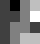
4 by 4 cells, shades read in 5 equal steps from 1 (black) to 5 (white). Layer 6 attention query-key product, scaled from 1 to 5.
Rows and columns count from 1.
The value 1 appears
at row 1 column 2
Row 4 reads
2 3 4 4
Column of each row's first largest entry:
4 4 2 3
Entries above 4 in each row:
0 1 0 0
